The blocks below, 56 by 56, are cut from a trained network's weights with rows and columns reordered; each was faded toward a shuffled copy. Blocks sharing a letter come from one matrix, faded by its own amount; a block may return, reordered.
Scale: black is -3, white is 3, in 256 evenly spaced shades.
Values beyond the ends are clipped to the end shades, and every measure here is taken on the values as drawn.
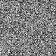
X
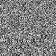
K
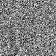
X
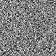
K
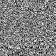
K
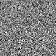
K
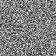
K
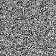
X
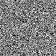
X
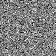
X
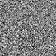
K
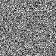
X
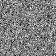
X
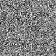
K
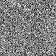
X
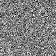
X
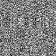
K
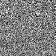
K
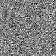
K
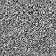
X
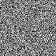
K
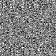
X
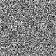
K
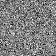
X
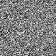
K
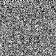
X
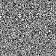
X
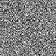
K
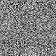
K
